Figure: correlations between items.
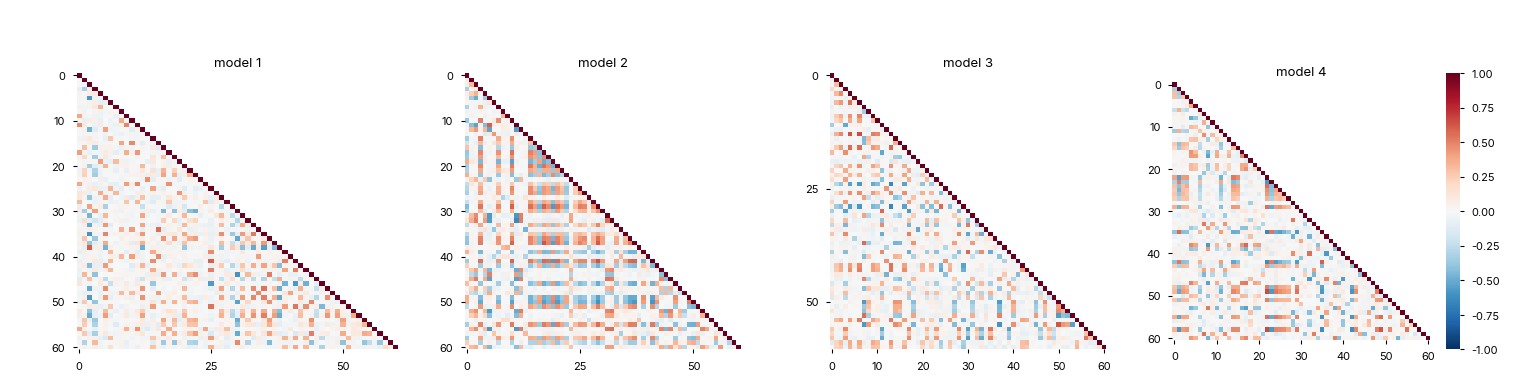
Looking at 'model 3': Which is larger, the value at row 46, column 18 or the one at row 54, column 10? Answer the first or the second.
the second
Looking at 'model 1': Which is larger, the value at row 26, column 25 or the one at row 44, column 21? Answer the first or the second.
the second
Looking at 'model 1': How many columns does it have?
61
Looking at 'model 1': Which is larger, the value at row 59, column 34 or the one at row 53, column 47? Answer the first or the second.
the second
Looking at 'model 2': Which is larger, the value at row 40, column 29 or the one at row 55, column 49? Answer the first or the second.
the first
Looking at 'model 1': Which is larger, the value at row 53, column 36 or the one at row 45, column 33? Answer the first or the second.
the first
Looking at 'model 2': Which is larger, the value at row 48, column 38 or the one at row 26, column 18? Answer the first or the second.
the second
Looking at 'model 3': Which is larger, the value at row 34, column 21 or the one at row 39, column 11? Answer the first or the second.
the second
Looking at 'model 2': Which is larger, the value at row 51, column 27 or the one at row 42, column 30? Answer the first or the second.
the first
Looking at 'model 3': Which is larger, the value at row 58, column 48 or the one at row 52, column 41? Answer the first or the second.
the first
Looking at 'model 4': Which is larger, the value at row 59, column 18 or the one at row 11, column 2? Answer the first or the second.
the first
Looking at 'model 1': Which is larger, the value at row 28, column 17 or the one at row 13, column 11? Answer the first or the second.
the first
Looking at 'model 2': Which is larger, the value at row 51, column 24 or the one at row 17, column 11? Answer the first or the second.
the first
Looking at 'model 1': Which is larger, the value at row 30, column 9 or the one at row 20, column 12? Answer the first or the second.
the second
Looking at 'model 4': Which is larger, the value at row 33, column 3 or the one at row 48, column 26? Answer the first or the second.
the second
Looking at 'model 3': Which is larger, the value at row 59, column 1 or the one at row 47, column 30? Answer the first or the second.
the first
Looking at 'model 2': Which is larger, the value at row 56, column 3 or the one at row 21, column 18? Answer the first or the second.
the second
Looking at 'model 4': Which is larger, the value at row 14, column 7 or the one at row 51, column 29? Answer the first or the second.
the second
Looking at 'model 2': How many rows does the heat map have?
61
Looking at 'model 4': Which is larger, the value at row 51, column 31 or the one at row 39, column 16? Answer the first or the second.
the first
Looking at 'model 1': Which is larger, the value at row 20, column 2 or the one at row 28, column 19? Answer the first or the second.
the second
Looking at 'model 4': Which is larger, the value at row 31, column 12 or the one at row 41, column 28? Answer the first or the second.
the second
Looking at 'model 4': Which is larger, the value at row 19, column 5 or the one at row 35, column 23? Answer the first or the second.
the second
